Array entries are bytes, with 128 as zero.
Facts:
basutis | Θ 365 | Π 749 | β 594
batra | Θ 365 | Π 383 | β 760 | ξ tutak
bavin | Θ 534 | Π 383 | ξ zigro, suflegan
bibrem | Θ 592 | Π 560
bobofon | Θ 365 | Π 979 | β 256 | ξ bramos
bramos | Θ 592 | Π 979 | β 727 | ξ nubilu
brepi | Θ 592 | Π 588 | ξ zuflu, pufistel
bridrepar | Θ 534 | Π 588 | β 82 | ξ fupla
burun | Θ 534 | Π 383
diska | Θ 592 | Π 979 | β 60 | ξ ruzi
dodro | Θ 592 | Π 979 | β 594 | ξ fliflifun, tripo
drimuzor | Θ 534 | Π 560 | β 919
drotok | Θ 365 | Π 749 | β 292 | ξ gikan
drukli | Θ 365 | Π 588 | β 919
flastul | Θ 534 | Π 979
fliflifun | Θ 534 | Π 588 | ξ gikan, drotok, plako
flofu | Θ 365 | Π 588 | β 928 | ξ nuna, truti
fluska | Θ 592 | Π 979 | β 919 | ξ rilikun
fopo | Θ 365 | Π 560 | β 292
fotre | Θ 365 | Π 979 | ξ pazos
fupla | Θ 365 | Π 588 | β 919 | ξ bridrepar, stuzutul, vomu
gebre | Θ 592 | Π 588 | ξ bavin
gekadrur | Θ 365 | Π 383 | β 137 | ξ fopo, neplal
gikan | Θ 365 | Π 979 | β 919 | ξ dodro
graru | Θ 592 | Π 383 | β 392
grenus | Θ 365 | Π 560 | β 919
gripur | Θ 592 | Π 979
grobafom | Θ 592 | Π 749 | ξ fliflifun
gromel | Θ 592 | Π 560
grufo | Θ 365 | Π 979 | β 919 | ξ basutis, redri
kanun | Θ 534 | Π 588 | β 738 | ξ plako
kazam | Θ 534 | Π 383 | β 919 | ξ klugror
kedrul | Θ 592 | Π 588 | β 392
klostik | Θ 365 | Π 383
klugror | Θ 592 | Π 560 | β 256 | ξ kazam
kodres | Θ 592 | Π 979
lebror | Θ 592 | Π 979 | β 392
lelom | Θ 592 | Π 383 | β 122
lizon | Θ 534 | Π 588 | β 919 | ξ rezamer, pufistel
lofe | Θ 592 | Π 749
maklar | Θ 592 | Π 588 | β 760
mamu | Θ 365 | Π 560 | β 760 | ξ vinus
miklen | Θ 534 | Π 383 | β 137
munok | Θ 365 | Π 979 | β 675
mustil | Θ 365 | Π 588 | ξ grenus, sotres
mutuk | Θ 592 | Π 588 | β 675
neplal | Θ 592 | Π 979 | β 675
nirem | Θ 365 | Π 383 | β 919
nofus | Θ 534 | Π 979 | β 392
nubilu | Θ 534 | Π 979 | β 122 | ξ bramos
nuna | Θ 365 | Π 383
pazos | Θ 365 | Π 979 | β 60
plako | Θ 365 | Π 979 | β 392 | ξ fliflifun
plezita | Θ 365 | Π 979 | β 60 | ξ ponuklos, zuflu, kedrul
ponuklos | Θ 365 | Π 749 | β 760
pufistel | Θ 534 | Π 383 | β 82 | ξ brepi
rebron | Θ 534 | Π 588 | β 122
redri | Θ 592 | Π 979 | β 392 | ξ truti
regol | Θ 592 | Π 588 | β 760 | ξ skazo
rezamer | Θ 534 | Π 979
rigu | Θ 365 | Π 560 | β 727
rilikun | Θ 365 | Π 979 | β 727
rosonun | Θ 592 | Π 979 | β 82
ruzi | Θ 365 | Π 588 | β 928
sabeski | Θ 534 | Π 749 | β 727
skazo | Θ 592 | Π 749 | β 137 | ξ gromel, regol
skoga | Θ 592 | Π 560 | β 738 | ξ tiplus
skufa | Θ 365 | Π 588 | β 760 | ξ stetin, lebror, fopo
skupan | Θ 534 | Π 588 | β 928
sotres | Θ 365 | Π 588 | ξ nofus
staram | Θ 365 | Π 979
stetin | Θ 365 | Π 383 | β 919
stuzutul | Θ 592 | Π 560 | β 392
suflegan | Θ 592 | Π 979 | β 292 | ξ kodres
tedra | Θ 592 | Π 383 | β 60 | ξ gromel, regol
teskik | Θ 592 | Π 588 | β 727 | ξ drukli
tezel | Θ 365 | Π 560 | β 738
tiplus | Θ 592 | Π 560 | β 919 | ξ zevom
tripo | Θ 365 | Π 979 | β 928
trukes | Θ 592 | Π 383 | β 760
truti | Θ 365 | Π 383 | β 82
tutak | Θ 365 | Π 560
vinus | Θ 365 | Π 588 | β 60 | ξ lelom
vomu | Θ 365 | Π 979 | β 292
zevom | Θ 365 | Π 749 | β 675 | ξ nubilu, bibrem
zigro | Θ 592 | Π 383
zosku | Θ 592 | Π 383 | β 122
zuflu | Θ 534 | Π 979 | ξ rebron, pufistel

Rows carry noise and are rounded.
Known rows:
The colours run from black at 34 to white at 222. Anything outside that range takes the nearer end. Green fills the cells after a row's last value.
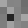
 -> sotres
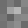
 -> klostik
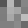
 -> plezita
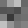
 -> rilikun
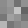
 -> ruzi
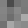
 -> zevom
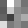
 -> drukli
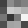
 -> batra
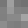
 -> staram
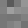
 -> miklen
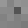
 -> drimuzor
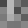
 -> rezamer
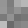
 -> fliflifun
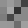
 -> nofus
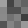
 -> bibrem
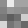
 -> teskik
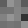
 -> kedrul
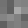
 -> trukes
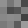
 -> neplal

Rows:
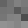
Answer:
basutis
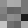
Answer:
stuzutul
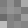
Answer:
drotok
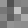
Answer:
skufa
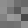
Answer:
gromel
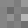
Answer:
grufo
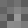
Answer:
stetin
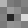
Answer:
mustil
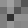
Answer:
grenus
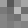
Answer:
flofu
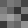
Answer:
kodres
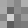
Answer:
diska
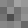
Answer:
kazam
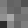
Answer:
suflegan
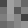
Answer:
rebron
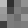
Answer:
skoga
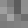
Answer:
skazo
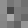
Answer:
redri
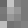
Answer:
tripo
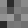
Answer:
gebre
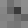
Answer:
lofe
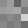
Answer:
fotre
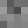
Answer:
nubilu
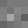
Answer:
brepi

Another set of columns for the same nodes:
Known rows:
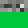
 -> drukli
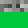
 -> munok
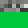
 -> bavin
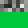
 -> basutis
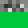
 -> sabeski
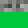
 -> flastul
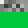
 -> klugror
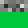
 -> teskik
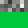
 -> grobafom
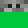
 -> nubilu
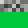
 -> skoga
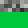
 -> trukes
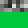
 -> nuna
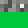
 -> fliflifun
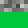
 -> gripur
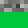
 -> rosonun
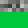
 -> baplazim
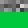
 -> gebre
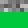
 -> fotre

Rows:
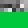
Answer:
ponuklos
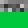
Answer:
regol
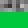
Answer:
nofus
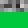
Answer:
vomu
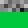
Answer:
tedra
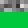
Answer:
rilikun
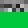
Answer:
zevom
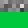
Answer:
kanun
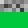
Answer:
mamu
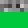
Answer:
pazos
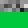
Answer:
batra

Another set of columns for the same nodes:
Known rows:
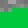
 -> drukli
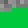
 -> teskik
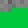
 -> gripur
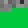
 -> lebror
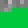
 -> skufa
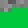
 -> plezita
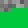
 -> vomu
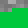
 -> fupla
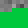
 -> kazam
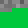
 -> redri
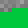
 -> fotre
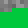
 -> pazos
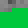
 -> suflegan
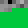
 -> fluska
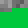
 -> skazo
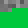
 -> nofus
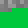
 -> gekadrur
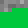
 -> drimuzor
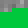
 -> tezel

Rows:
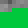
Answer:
klugror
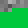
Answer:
bridrepar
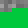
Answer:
grobafom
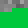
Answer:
lizon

